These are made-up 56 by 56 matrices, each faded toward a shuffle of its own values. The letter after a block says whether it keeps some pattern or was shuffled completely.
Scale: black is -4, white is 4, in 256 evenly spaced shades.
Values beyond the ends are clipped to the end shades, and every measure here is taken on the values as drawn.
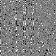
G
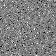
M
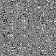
G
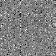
G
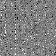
G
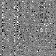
G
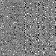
G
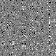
G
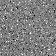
M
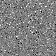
M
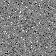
M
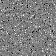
M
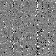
G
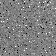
M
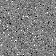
M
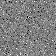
M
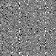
G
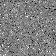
M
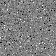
M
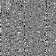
G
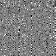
G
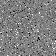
M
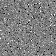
M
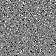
M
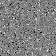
M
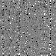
G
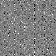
G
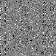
G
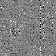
G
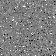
M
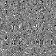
G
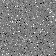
M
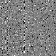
G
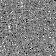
M
